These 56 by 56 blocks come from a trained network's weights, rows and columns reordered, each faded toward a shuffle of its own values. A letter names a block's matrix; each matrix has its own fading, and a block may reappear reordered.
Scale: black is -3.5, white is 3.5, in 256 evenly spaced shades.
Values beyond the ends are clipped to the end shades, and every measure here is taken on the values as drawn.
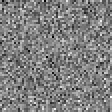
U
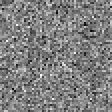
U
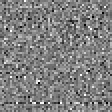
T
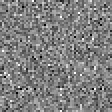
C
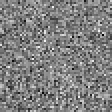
U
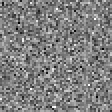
C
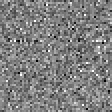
C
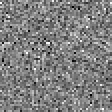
T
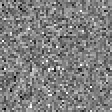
C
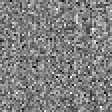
U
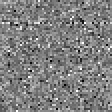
T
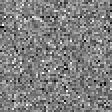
T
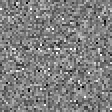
C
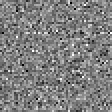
T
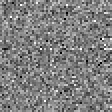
C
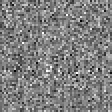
U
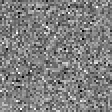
C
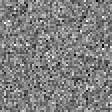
C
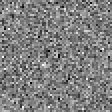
C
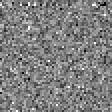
C
